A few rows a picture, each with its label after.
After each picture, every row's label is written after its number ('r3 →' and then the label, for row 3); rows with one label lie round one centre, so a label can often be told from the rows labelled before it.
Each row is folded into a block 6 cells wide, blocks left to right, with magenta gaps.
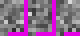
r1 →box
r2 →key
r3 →box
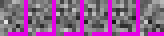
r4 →box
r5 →key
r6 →key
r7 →key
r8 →key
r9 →box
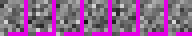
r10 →box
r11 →key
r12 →box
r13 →key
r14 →key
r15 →box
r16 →box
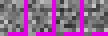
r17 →box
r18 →box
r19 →key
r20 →key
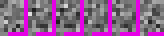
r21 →box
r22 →key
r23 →key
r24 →key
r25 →key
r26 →box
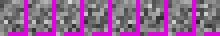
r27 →box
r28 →box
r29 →box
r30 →key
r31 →box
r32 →key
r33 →box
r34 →key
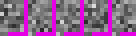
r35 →key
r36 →box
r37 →box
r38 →key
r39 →box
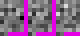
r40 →key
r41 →key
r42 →key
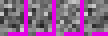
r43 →key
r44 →key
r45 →box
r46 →key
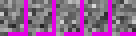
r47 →key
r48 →key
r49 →box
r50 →key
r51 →box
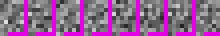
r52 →box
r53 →key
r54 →box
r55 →box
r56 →key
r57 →key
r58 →key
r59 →box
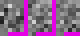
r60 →key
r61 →box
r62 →box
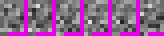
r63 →key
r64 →key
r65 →box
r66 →box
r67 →box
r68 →key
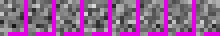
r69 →key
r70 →key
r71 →box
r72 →key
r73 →box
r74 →box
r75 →box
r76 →box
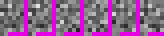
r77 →key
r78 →key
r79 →box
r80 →box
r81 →key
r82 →key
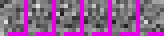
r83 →box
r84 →key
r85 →key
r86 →key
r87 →key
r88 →box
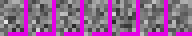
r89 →box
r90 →box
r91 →box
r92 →box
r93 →key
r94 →box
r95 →box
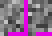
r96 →box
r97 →key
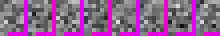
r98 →box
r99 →key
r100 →box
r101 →key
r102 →box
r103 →box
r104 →key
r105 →box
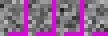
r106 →box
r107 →box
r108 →key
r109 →box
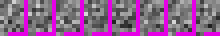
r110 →box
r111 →key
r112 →box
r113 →key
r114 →key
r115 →box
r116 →box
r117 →key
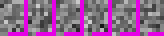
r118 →box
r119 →key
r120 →box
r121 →box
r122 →box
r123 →key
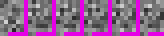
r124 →box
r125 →key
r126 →key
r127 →key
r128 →key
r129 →key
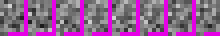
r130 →key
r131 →key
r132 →box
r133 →box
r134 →box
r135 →box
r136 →key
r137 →key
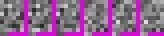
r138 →key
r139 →key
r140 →key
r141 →box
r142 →box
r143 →box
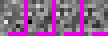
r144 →box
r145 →key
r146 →key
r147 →key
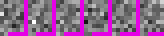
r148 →key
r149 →box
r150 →box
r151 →key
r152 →box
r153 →box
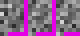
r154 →key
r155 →box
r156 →box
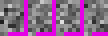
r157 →key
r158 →box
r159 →box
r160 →box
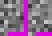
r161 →key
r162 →box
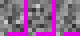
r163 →box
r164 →key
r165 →box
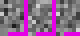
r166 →key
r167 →box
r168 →key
